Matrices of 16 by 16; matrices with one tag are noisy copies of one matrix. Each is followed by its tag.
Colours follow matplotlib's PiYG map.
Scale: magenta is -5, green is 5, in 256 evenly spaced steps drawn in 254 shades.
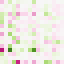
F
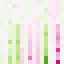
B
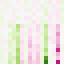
B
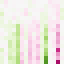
B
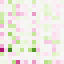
F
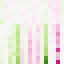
B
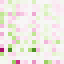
F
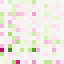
F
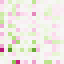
F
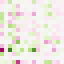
F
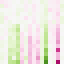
B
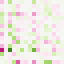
F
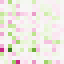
F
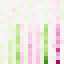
B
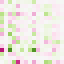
F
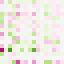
F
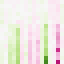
B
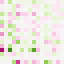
F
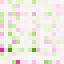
F
